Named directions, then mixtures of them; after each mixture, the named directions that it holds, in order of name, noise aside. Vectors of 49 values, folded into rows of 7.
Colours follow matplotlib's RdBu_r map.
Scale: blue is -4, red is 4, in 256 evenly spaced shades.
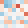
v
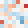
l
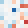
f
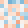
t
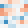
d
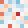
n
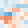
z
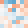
l, t, v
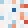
f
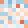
l, t, v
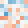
t, z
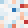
f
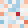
f, n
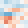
z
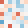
n
